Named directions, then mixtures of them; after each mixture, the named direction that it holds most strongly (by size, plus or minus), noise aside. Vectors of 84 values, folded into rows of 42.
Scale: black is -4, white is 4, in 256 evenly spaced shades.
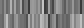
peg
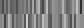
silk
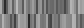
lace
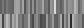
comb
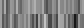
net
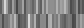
lace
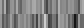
net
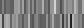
comb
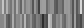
silk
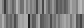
lace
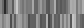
lace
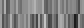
net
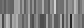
comb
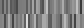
silk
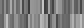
peg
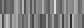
comb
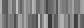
net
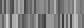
comb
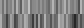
net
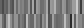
silk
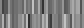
silk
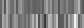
net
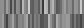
peg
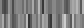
silk
